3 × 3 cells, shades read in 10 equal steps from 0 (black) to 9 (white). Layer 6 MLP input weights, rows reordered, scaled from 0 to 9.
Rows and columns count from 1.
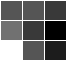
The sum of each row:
8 6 13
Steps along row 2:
down down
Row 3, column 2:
3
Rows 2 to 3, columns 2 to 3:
2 0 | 3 1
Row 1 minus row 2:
-1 1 2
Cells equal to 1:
1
